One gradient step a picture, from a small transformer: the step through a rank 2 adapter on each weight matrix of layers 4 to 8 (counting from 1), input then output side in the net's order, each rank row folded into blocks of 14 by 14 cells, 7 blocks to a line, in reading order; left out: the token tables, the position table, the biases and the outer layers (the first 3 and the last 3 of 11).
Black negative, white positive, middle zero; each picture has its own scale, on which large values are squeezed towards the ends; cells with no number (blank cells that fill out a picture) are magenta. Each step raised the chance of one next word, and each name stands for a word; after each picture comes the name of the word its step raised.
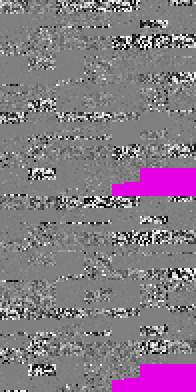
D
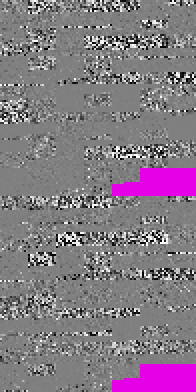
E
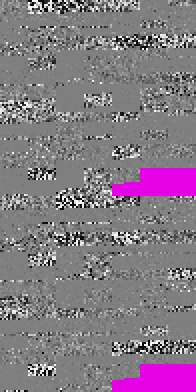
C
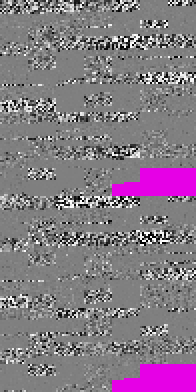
D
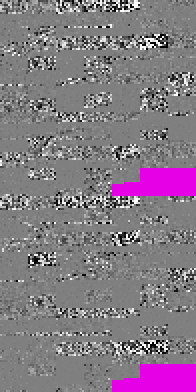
C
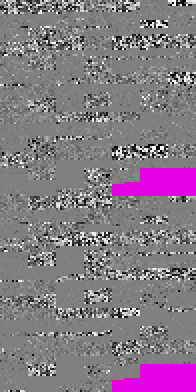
E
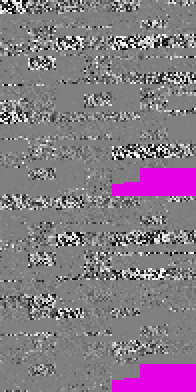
E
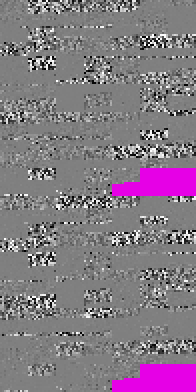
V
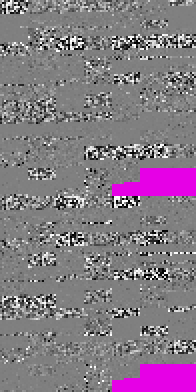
E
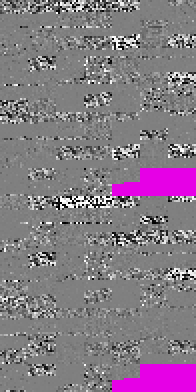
D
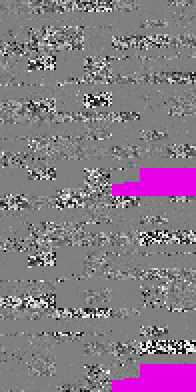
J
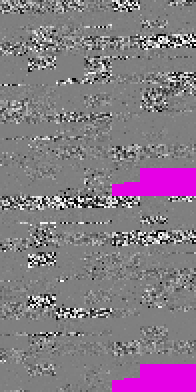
V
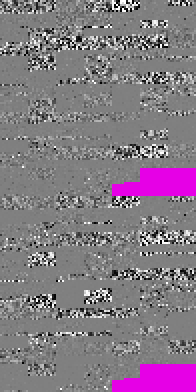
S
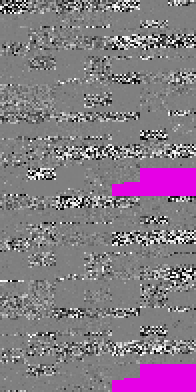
D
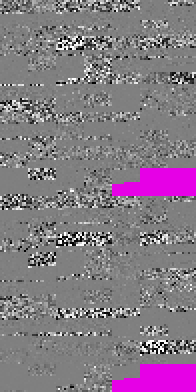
J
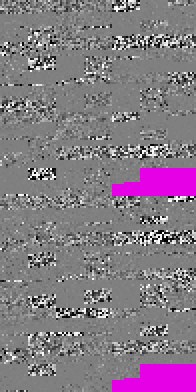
S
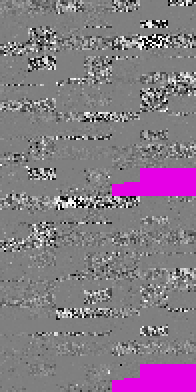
V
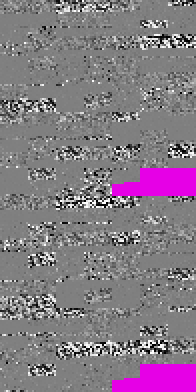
C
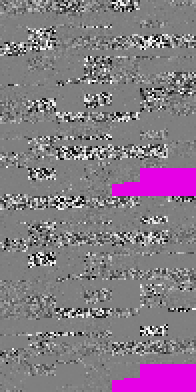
V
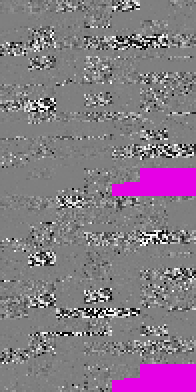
S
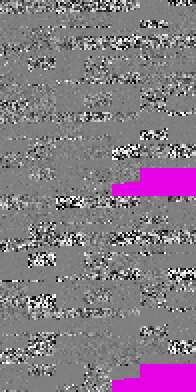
D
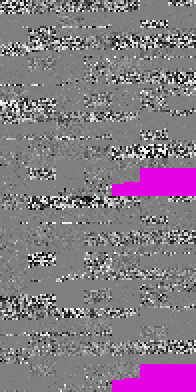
E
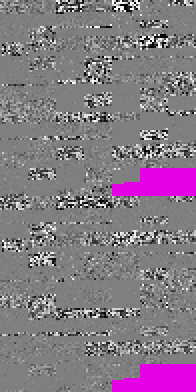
V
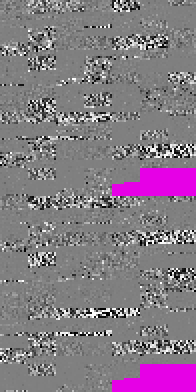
S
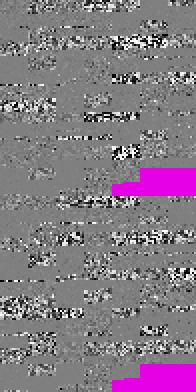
D
